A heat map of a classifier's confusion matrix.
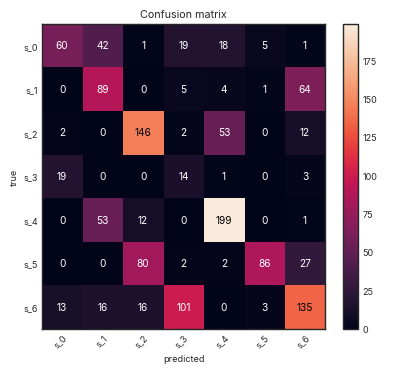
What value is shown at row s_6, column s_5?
3
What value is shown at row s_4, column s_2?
12
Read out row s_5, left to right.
0 0 80 2 2 86 27
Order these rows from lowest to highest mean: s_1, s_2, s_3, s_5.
s_3, s_1, s_5, s_2
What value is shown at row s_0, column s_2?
1
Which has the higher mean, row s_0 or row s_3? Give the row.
s_0
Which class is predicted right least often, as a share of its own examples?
s_3
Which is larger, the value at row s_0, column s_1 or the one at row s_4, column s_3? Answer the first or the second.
the first
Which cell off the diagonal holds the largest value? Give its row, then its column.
s_6, s_3
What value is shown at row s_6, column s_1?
16
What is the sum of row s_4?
265
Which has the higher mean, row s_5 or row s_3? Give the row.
s_5
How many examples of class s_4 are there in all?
265
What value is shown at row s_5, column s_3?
2
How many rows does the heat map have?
7
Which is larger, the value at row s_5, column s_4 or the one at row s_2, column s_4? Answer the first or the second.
the second
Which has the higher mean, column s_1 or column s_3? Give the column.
s_1
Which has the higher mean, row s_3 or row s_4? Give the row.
s_4
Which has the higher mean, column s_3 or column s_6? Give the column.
s_6
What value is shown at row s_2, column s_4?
53
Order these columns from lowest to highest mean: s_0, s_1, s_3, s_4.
s_0, s_3, s_1, s_4
